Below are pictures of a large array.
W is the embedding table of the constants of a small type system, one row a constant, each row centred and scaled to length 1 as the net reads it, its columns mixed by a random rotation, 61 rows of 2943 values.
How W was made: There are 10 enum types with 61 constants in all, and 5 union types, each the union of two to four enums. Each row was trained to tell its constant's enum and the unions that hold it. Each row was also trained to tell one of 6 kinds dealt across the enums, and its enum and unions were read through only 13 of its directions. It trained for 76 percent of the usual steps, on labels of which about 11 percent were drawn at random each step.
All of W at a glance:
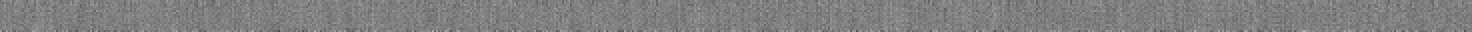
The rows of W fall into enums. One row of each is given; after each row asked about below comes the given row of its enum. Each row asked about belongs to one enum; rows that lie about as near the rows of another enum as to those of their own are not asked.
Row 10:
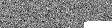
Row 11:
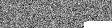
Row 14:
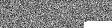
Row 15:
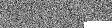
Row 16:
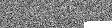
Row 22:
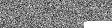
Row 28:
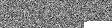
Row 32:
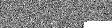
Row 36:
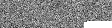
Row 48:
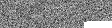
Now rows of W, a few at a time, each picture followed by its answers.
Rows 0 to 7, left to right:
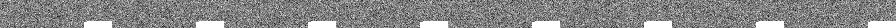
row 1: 10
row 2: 48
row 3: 28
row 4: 48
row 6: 28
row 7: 22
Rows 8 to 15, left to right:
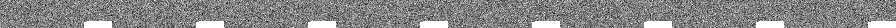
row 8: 10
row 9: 11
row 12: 36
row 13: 10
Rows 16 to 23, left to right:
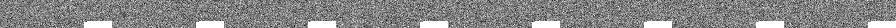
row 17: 28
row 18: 14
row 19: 11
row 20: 11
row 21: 10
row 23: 11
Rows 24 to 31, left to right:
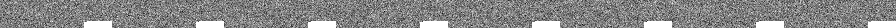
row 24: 16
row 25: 14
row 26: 28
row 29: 28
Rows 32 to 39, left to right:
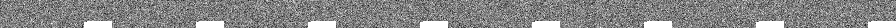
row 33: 28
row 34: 11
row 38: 16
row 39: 14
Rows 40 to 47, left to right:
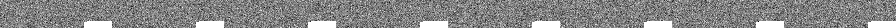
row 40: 11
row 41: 16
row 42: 32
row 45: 36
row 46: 32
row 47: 14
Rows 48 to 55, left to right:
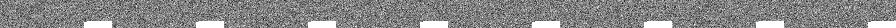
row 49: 22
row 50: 22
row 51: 15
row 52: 48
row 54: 10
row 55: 16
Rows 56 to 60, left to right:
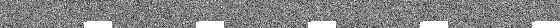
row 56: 14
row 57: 10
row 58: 14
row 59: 16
